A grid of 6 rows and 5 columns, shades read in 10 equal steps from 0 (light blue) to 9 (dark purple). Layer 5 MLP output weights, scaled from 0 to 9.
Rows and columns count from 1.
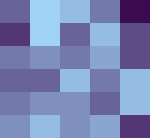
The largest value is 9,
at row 1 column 5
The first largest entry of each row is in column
5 1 5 1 4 5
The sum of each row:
19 19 19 16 16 16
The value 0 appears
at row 1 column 2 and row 2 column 2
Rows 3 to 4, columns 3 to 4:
4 2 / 1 4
